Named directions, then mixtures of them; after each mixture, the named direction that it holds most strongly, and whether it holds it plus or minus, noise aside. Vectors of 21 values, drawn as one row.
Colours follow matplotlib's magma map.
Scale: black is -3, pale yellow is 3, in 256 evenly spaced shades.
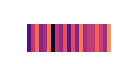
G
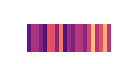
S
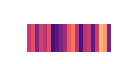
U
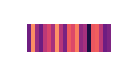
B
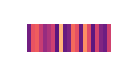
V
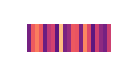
V, plus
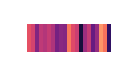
U, plus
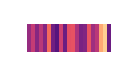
U, plus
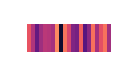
V, minus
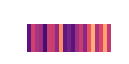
S, plus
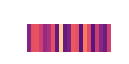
V, plus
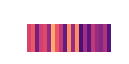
G, minus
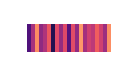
G, plus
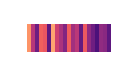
G, minus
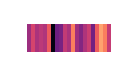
U, plus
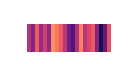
U, minus
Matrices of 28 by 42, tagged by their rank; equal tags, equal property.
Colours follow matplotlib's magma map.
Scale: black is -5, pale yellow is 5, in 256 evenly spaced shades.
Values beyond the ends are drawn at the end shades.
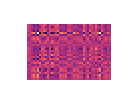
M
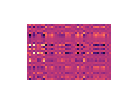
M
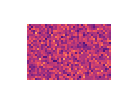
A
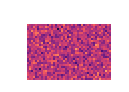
A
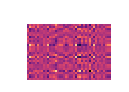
M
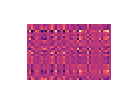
M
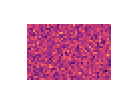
A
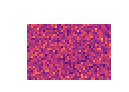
A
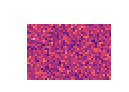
A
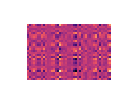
M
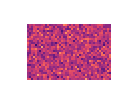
A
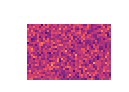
A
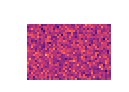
A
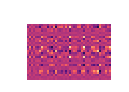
M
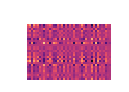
M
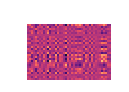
M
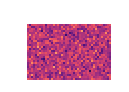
A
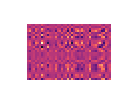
M
